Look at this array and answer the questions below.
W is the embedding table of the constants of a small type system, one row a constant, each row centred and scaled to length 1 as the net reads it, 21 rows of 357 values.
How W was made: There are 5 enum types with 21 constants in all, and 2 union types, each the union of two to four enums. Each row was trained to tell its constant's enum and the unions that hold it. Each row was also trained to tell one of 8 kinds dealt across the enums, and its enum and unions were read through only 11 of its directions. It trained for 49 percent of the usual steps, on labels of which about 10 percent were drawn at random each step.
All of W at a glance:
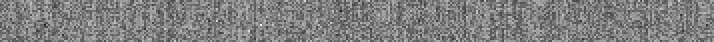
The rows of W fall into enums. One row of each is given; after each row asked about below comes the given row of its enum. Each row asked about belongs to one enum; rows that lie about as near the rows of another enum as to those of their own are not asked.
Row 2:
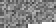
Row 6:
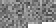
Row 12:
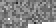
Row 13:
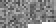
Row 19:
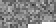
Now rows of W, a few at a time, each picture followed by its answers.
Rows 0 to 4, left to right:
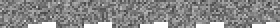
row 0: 2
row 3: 6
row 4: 2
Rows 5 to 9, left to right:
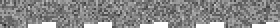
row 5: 13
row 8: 6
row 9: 6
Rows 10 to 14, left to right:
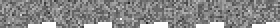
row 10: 12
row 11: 13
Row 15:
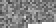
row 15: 2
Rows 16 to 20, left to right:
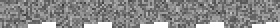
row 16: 19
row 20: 13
